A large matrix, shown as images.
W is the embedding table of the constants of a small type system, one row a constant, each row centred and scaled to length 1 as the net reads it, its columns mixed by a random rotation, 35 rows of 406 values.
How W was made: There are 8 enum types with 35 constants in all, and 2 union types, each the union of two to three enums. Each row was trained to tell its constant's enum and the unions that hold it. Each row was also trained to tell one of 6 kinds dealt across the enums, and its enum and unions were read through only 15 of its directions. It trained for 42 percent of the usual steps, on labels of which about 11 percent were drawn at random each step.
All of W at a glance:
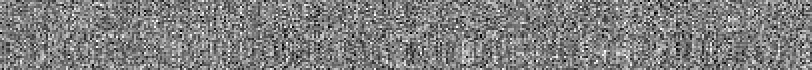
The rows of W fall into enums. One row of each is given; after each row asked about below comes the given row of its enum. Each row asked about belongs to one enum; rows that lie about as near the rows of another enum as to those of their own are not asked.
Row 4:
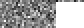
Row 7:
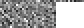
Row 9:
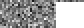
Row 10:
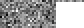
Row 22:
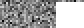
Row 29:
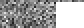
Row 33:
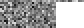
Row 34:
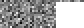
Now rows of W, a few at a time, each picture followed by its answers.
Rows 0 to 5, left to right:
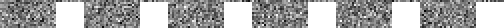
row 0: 4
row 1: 10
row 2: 7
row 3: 22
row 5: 7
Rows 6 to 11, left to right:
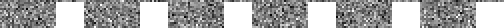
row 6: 29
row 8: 10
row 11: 4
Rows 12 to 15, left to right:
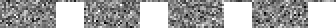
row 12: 22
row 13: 22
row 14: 9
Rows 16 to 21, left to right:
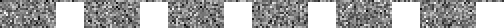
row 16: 29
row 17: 33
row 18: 33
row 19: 7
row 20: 9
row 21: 29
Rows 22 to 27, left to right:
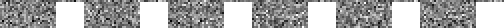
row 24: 22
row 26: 34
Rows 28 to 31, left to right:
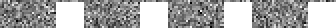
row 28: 7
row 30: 34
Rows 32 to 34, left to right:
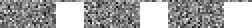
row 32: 10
